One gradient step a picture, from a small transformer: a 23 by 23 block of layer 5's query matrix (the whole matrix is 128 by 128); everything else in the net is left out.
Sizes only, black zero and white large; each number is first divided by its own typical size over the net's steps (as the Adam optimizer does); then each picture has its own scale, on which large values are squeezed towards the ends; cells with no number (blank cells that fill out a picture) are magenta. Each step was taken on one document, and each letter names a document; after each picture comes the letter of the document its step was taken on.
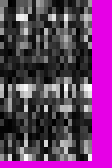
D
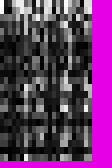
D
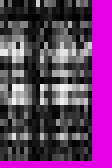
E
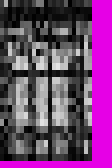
E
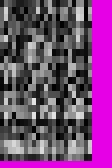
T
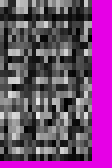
E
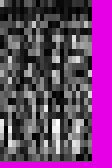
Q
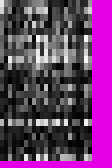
D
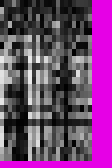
Q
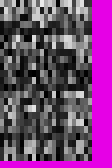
T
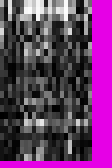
D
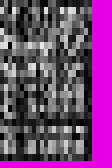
T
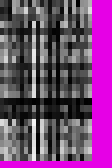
T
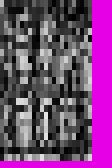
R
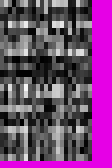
E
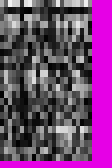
Q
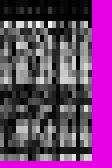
R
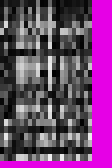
R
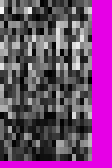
Q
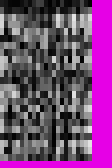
Q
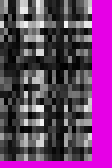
D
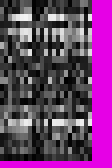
E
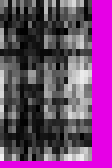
T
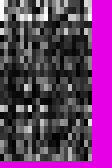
D
